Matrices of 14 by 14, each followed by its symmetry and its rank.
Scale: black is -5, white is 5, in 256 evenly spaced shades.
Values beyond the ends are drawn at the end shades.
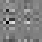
neither, rank two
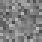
antisymmetric, full rank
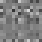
neither, rank two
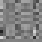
neither, rank two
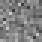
antisymmetric, full rank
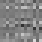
neither, rank two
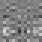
neither, rank two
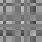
symmetric, rank one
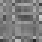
neither, rank two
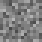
antisymmetric, full rank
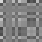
symmetric, rank one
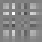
symmetric, rank one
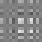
symmetric, rank one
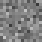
antisymmetric, full rank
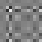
symmetric, rank one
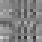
neither, rank two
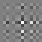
symmetric, rank one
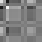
symmetric, rank one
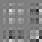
symmetric, rank one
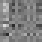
neither, rank two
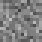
antisymmetric, full rank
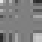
symmetric, rank one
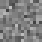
antisymmetric, full rank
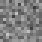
antisymmetric, full rank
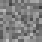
antisymmetric, full rank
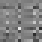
neither, rank two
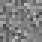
antisymmetric, full rank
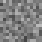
antisymmetric, full rank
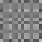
symmetric, rank one
